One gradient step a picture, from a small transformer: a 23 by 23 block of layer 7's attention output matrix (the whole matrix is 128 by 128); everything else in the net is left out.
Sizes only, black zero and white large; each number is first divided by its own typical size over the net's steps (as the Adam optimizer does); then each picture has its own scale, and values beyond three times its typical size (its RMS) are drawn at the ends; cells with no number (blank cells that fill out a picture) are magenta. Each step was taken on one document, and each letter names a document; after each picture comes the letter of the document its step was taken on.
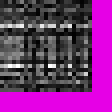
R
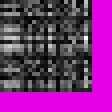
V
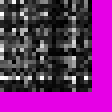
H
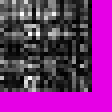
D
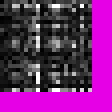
D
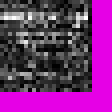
R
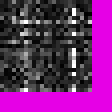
H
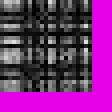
V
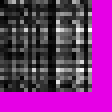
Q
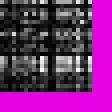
Q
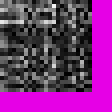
R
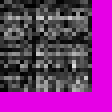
R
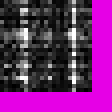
H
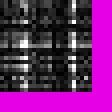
H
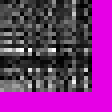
V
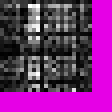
D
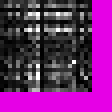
D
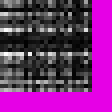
V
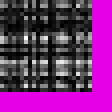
Q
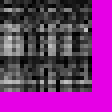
R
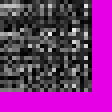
V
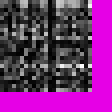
Q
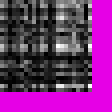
Q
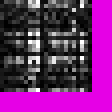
D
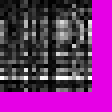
Q
